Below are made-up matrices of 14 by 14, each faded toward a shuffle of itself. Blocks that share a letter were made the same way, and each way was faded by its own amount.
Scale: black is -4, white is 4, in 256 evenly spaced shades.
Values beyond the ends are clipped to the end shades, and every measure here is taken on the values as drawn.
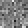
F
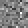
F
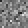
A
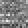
F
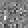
F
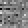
F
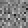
F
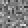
A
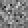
A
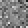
F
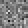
A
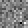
F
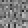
F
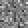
A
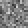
A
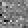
F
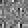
F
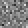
A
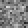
A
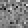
A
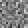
F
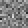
A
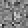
F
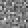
A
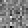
F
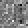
F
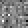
F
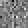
F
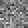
A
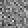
A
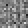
F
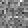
A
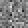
F
